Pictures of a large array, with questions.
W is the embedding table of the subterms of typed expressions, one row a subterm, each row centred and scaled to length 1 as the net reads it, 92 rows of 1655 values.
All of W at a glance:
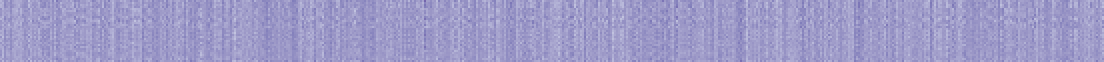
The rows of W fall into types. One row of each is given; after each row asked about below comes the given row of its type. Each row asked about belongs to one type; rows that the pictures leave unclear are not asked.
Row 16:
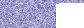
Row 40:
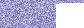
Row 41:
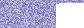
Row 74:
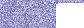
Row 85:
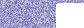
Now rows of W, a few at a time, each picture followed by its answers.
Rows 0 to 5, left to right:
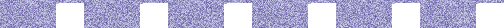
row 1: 41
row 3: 40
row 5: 85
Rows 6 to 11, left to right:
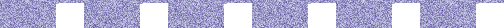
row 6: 85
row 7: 16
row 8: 16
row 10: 85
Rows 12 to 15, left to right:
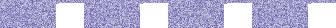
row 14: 74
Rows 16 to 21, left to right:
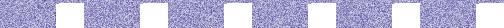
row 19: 40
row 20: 74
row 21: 74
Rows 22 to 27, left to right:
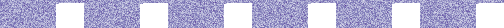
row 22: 41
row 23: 40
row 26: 85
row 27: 74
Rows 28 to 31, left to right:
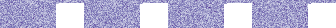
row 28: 85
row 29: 16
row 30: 74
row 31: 16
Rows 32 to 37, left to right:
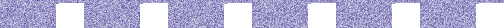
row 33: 16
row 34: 40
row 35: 41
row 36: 41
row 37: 41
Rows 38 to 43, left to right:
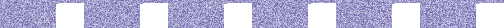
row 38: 85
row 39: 41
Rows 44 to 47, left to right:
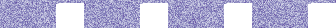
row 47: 40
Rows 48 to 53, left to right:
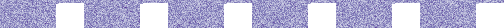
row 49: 74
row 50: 16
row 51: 16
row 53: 85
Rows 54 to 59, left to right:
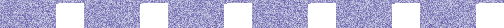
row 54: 74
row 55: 85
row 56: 74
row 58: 16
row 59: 16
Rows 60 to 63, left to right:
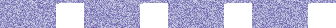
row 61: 40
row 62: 85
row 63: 85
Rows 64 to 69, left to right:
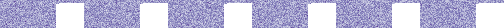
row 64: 40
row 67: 40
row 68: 85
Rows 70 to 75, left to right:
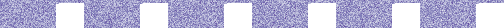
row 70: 41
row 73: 85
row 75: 85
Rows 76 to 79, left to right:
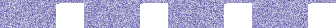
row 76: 41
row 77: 74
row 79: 40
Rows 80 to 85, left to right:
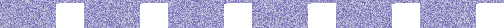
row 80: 85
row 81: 85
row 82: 74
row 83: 41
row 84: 16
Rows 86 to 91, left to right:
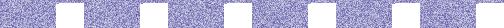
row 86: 41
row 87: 41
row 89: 16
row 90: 74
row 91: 74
